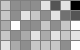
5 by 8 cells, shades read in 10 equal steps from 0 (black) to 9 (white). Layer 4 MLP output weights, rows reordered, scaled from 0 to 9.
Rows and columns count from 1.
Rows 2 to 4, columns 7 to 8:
4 3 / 7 9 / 7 8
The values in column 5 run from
5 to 8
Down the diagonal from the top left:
7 5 5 8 7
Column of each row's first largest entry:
5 3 2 4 8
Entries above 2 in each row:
7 8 8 8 8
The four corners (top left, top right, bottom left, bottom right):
7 0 8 9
